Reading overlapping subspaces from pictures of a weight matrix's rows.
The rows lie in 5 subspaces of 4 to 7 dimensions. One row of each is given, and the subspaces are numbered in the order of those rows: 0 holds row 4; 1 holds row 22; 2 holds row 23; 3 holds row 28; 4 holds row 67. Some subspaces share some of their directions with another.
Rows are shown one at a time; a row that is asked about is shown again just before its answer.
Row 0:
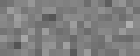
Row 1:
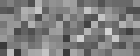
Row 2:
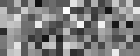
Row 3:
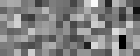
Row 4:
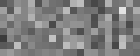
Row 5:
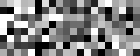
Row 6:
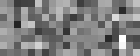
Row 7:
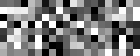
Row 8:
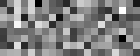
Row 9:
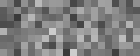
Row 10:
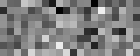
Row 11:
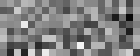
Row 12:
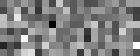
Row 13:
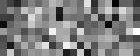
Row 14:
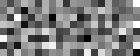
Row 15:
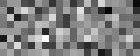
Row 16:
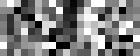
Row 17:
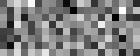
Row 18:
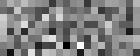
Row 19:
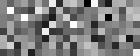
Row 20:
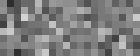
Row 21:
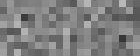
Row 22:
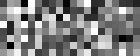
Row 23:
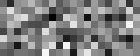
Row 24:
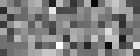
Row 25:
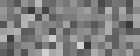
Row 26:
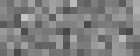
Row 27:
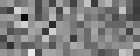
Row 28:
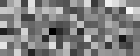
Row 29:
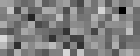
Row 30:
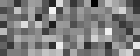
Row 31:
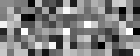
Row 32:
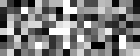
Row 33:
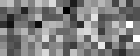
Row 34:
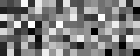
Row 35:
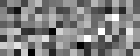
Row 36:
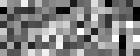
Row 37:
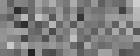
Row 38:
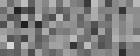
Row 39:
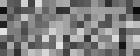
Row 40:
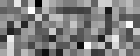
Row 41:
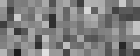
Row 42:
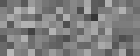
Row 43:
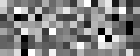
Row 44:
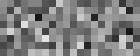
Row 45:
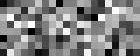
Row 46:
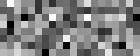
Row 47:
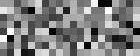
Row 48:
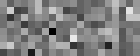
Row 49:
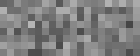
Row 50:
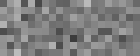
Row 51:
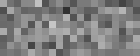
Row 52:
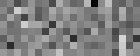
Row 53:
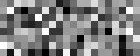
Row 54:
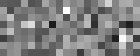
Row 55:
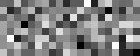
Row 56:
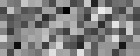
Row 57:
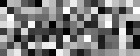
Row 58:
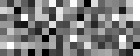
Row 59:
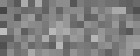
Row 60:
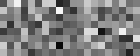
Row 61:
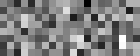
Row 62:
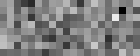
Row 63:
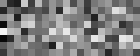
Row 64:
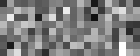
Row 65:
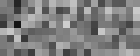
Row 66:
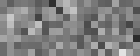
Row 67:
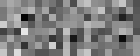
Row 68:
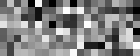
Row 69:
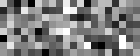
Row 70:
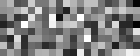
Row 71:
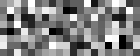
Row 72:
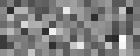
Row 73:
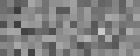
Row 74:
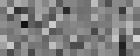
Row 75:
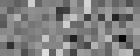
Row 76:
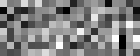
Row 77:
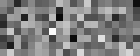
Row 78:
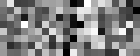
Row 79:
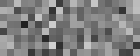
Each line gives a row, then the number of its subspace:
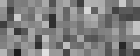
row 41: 1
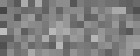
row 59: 1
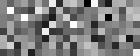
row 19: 2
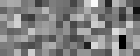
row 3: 0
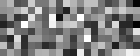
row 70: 2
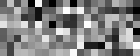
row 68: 4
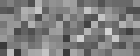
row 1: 1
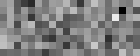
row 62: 0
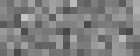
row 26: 4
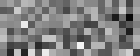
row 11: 4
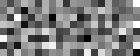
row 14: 2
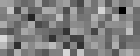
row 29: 0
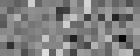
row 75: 2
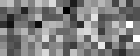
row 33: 0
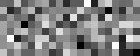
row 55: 2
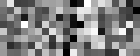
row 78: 0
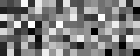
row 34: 1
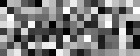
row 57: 1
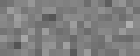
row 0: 2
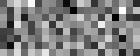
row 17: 0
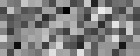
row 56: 0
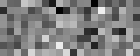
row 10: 0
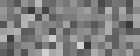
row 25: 4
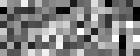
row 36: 3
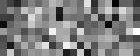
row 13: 4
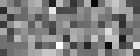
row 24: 3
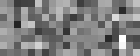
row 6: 0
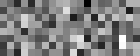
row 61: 2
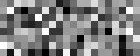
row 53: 1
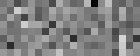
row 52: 0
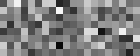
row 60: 0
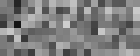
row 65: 2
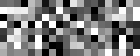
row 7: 1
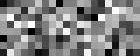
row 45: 1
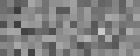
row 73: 2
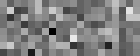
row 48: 3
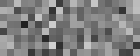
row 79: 3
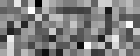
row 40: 4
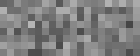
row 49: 1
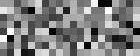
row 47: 4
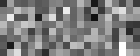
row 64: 1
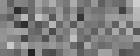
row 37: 2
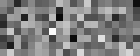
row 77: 4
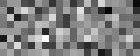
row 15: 2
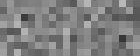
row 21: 4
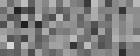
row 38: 1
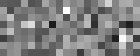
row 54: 1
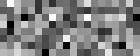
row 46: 2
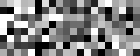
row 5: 4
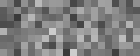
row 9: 0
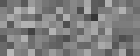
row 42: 1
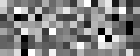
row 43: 2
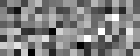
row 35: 2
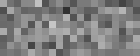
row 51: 1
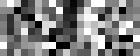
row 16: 0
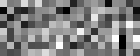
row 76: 3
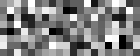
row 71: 3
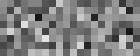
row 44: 4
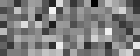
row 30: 3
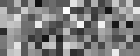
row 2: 0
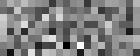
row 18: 4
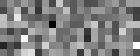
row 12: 2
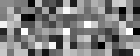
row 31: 4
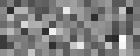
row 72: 3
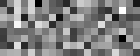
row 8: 0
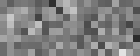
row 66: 0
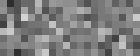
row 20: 2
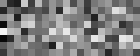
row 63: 1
